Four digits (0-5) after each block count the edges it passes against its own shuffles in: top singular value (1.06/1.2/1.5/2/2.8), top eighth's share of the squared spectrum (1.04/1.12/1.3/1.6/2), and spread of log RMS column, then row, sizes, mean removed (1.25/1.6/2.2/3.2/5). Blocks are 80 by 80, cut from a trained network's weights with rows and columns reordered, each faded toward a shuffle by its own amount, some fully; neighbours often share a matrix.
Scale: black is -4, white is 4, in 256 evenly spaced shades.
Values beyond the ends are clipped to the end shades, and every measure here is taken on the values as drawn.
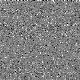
3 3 0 2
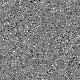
1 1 0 0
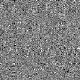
3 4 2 2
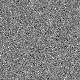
0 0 0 0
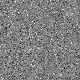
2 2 0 0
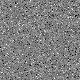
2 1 0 1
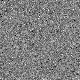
0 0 0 0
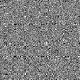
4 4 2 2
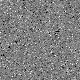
0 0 0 0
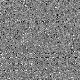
3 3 0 2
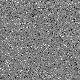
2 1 0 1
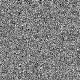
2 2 0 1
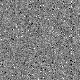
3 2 1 0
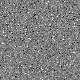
1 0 0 0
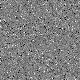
0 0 0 0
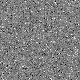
1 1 0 0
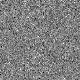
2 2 1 1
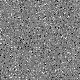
2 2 0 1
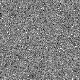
2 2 1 0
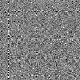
4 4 2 2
